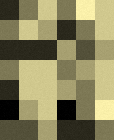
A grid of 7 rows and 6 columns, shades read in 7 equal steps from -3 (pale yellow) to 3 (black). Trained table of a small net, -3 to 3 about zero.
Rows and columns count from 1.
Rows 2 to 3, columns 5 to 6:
0 -2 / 1 -1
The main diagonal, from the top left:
2 -2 2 0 0 -3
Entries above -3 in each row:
5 6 6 6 6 5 6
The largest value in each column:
3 2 2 3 2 0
